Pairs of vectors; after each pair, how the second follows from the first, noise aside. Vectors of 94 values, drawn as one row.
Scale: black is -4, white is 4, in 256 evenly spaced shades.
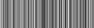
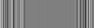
partly zeroed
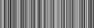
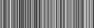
sign-scrambled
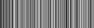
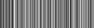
copied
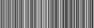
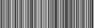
copied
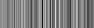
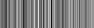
reversed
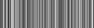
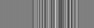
partly zeroed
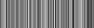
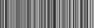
sign-scrambled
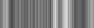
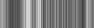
reversed
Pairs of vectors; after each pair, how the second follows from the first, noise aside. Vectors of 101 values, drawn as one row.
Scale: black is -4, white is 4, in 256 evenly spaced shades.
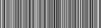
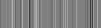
partly zeroed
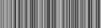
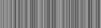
shrunk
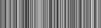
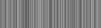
shrunk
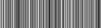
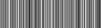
wrapped around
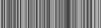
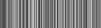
wrapped around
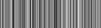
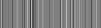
partly zeroed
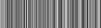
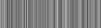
shrunk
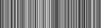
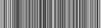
wrapped around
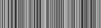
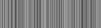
shrunk
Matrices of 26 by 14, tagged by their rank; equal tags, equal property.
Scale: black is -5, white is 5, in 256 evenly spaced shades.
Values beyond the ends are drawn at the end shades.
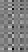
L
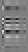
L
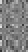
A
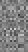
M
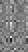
M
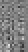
M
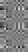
A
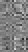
M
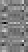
A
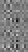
A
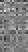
M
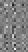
A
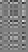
L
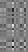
L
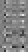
A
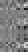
A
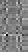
M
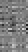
M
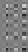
L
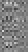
M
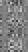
M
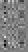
M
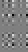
L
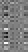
A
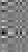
L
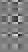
L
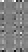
A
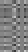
L
